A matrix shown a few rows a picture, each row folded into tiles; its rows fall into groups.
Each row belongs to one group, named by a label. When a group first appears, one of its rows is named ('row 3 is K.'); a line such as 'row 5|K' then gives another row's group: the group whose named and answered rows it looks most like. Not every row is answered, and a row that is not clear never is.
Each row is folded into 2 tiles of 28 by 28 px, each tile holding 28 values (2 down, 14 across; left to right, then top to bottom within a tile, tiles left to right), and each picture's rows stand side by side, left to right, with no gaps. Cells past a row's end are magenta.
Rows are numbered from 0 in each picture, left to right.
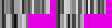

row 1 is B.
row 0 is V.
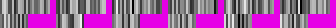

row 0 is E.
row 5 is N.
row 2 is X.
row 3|N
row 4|E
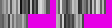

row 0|N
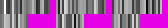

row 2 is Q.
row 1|B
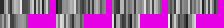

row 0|V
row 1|N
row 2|B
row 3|B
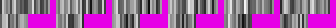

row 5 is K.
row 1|V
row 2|E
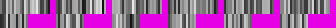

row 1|N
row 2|E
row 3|X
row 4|N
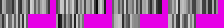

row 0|K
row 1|K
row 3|Q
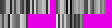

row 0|N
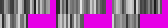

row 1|X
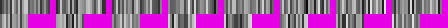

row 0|X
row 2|X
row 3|B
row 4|B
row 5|Q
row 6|N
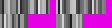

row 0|N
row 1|V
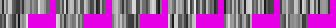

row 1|Q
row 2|E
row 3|B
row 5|K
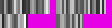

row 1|Q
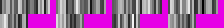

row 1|E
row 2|K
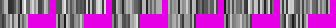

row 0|K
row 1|N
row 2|V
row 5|B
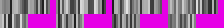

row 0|Q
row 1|B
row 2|K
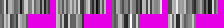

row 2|V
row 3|Q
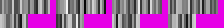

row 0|E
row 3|B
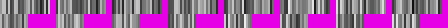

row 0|Q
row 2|X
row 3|K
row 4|N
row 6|V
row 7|N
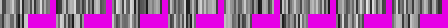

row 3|K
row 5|K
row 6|K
